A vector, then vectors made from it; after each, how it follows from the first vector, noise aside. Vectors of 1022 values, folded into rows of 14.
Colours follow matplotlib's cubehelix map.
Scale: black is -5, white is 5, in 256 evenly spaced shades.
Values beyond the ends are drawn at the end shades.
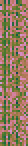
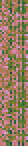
reversed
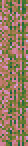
reversed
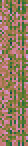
reversed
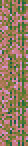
reversed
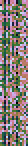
scaled up
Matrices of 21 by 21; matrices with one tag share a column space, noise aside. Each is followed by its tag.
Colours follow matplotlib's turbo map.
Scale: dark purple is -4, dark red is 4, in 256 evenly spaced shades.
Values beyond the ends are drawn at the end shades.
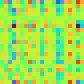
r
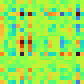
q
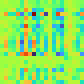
q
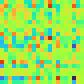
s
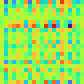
r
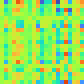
r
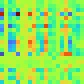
q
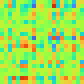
s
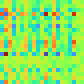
q
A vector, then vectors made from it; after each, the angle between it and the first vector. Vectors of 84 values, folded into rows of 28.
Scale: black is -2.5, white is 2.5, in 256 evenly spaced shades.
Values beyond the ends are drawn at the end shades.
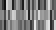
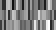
nearly parallel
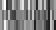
nearly opposite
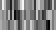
partly opposed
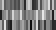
orthogonal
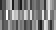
partly aligned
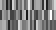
partly opposed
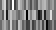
partly opposed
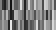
orthogonal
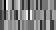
partly aligned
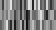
orthogonal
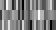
partly aligned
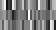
nearly opposite
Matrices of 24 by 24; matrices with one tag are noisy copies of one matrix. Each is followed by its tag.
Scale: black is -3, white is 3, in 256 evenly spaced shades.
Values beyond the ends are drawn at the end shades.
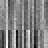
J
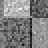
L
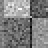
L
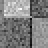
L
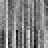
J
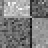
L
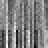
J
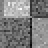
L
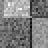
L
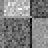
L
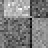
L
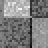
L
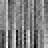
J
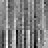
J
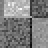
L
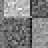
L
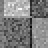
L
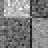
L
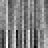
J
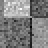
L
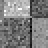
L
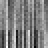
J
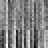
J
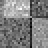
L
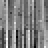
J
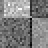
L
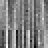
J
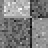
L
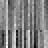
J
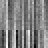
J
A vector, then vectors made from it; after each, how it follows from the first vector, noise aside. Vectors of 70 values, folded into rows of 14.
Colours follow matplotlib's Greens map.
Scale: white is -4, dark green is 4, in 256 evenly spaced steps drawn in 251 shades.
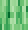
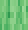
shrunk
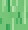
partly zeroed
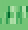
partly zeroed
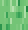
partly zeroed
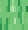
partly zeroed
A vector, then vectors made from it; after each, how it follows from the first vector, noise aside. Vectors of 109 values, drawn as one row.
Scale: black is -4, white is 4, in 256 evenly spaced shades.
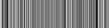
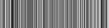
reversed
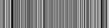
reversed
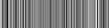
sign-scrambled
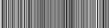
sign-scrambled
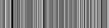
reversed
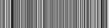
reversed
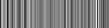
sign-scrambled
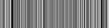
reversed
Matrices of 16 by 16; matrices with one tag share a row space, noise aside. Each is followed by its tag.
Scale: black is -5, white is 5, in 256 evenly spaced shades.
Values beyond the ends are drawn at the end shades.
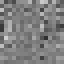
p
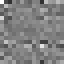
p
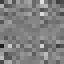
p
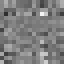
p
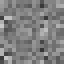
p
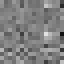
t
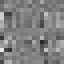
p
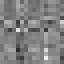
t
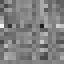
p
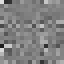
p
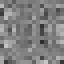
p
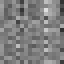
t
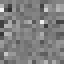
p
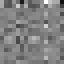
t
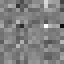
t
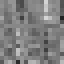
t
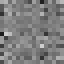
p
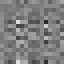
t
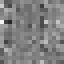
p
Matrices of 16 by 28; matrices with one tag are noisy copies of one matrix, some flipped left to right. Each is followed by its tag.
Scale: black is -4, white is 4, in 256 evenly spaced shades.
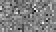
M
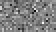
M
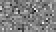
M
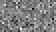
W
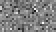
M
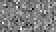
W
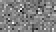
M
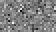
M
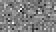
M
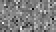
W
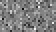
W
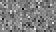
W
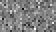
W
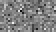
M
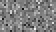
W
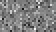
W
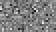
M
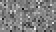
W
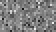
W
